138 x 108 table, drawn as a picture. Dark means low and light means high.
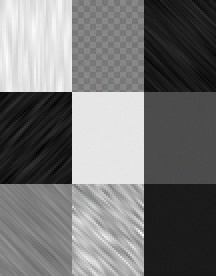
It is made of 3 by 3 panels. Panel 1,1: very high, streaked downward, faint in contrast. Panel 1,2: middling, checkered, faint in contrast. Panel 1,3: very low, slanting down to the right, faint in contrast. Panel 2,1: very low, slanting up to the right, faint in contrast. Panel 2,2: very high, flat. Panel 2,3: low, flat. Panel 3,1: middling, slanting down to the right, faint in contrast. Panel 3,2: high, slanting down to the right. Panel 3,3: very low, flat.
